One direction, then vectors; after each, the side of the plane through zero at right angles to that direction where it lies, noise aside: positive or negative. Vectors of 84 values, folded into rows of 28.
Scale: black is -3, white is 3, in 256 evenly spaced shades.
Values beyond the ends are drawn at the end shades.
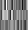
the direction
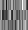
negative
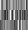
negative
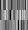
positive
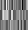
positive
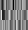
negative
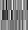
negative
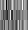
negative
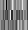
negative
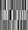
positive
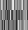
negative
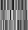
positive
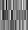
negative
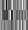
negative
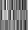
positive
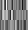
positive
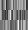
negative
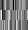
negative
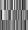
positive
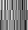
positive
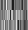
positive
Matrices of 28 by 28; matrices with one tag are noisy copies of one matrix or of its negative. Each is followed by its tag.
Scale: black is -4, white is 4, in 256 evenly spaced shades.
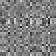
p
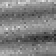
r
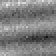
r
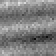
r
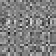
p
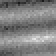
r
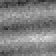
r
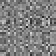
p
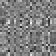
p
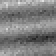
r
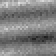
r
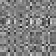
p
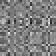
p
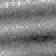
r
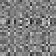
p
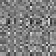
p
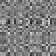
p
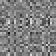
p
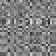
p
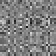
p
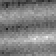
r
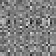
p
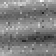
r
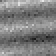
r
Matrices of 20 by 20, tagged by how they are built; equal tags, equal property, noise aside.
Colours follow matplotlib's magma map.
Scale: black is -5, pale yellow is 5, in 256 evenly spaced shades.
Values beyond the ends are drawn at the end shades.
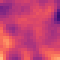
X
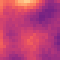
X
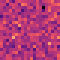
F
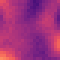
X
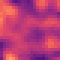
X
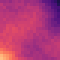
X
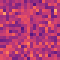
F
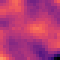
X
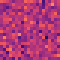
F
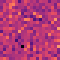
F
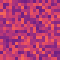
F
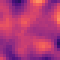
X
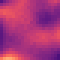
X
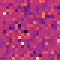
F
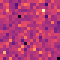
F
